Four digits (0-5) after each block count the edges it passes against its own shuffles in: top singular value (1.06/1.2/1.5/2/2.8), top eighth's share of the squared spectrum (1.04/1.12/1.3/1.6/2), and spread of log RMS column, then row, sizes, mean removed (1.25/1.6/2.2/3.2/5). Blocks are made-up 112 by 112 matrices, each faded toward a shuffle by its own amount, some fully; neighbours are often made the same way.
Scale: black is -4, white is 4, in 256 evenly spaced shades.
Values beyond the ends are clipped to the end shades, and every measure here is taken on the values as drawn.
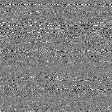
2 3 0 4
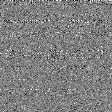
2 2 0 3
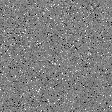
2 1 0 0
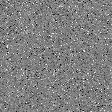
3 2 0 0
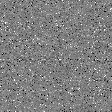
3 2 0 1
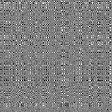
5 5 4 4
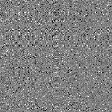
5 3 2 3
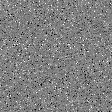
0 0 0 0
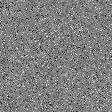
0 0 0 0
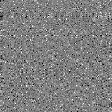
4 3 2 2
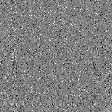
4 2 1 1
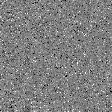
3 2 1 0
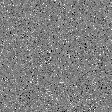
2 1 0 0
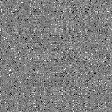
4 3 2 2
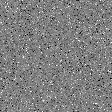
0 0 0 0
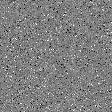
1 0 0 0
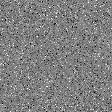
3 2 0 1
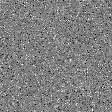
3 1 0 0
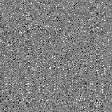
4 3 2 2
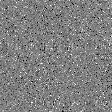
3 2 1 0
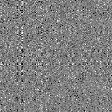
4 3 2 2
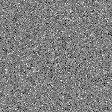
3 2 0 1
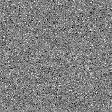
3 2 1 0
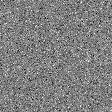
0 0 0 0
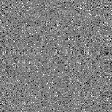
4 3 2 2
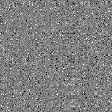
4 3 1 1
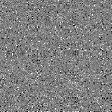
4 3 2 2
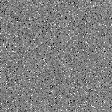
3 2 1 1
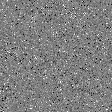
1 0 0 0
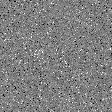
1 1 0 0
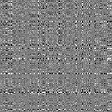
5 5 4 4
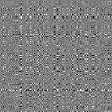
5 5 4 4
